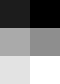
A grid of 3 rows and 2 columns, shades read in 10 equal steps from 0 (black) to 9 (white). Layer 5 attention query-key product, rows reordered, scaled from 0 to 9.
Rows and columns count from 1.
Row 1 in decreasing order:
1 0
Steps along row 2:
down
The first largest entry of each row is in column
1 1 2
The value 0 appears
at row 1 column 2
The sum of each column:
15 14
